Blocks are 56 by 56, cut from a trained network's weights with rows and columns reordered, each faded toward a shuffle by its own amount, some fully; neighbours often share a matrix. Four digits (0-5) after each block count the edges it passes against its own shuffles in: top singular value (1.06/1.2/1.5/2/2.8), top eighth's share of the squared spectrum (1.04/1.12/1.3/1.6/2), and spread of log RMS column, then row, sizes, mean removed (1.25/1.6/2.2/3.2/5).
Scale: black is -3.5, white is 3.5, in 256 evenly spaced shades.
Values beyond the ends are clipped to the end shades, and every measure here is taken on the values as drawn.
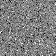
0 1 0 0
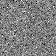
0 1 0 0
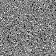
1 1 0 0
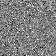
0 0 0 0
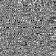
3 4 1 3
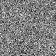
1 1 0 0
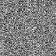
3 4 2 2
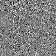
2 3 1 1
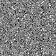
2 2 1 0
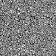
2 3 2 1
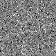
0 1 0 0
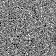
0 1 0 0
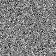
0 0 0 0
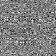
4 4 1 3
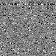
3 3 0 2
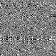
3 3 0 2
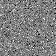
0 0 0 0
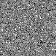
2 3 1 1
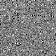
2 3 1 1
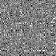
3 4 2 2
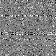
3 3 0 3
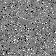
0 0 0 0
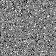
1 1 0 0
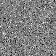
1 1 0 0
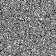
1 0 0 0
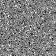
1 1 0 0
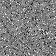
0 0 0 0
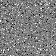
1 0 0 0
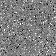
0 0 0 0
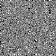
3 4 2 1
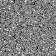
0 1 0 0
